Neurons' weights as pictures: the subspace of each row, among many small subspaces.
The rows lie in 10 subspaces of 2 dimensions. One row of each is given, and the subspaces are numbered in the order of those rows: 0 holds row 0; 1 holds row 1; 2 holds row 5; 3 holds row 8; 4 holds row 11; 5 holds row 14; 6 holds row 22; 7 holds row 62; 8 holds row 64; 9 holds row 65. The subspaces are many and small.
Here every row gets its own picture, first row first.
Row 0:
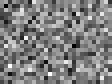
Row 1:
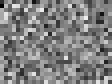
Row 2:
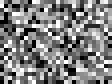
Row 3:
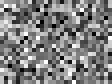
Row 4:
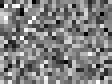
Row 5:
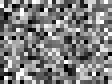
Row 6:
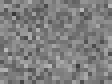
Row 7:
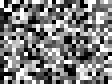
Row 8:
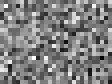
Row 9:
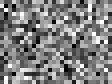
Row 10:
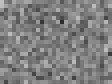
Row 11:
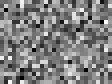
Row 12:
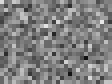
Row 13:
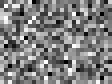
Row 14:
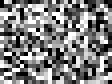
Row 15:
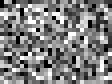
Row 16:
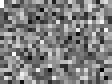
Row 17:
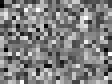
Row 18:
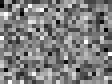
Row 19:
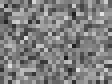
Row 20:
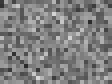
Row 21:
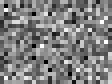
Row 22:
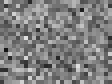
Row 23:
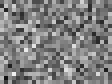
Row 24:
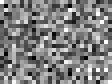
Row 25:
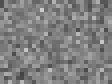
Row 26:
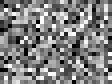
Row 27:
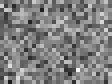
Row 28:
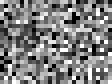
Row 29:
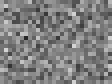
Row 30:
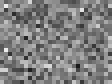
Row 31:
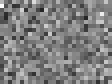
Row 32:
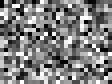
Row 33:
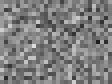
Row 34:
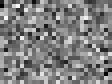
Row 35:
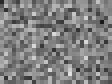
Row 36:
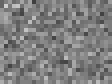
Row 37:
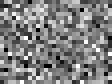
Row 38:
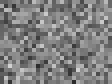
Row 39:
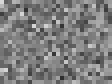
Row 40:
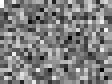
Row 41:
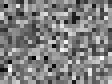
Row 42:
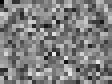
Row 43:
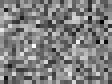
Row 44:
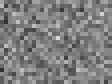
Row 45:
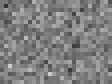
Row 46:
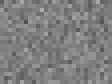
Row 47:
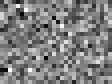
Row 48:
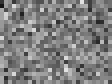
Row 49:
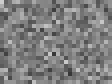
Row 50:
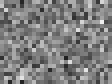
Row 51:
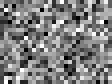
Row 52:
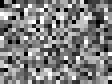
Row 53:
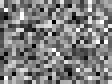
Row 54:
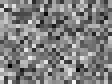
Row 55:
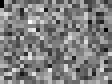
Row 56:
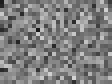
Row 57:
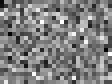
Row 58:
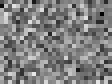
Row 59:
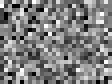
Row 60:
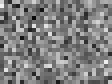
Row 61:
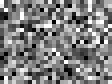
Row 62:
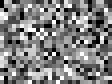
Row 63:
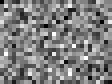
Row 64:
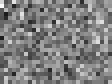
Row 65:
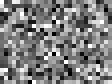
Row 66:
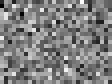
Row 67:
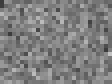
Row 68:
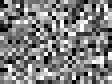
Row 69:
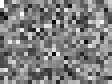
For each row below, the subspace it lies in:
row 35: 9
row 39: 9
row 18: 2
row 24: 3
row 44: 6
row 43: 7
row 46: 4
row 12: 3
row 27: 2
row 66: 8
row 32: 0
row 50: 4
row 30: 6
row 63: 3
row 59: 1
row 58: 1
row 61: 7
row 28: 3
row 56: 7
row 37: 6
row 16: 4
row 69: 7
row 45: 0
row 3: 2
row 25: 4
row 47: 3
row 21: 9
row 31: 1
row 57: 5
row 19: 1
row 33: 7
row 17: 1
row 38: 2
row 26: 8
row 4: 0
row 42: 9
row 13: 0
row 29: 1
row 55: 5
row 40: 4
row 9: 8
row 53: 7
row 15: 5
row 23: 8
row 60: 6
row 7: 2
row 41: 3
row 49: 9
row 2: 6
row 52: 8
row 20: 4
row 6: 6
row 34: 0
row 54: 2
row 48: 8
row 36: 0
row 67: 5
